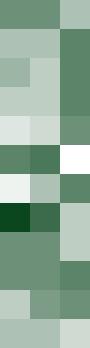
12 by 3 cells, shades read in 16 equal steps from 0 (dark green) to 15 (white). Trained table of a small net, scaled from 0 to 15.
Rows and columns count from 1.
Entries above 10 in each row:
0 0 1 2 2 1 1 1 1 0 1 1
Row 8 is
0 3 11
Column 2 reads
6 10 11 11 12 4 10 3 6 6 7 10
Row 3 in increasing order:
5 9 11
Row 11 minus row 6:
6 3 -9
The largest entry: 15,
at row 6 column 3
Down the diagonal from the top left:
6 10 5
